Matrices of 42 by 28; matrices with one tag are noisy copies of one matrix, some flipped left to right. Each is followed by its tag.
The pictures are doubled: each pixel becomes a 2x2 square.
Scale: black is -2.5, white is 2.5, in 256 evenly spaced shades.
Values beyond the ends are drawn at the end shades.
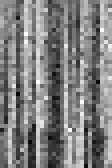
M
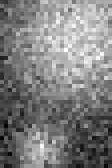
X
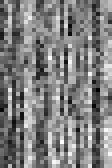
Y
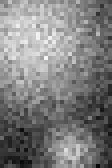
X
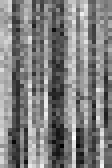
M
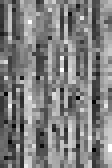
Y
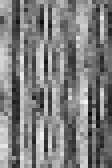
Y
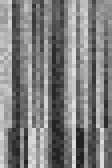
M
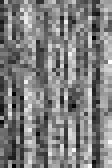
Y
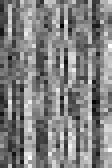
Y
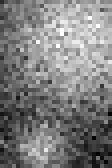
X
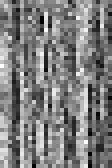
Y
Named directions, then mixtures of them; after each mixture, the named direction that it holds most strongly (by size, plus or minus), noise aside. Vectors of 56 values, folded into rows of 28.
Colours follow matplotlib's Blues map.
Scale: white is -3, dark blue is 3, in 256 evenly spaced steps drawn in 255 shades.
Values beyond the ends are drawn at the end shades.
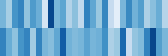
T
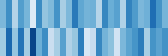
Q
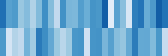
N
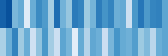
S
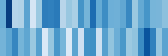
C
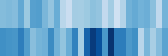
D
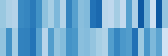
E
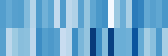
N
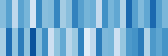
Q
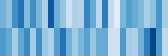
T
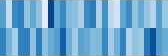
T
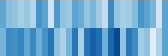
D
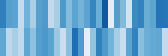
N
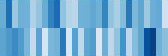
C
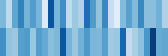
T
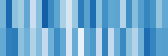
C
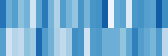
N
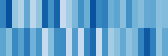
C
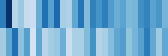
C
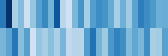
S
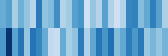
Q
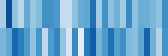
C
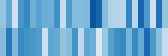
E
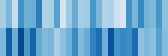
D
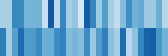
T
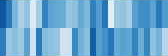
N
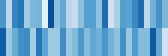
T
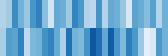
D
